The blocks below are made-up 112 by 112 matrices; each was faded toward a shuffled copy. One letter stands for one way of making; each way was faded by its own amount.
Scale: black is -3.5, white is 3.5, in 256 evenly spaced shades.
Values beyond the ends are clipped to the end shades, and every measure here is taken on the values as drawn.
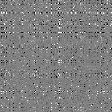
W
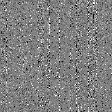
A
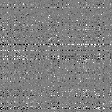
W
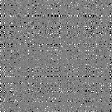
W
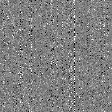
A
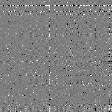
W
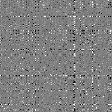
W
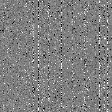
A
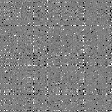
W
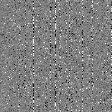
A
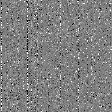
A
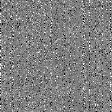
A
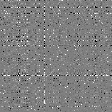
W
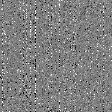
A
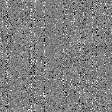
A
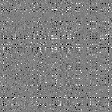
W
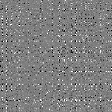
W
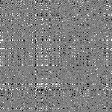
W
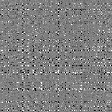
W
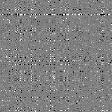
W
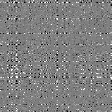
W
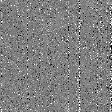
A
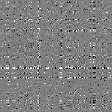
W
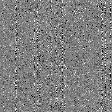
A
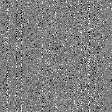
A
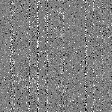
A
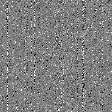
A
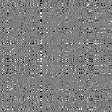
W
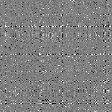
W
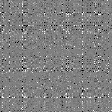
W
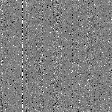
A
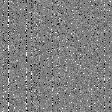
A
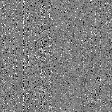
A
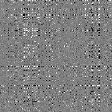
W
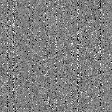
A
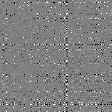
W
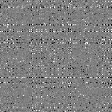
W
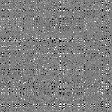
W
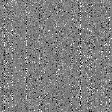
A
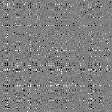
W
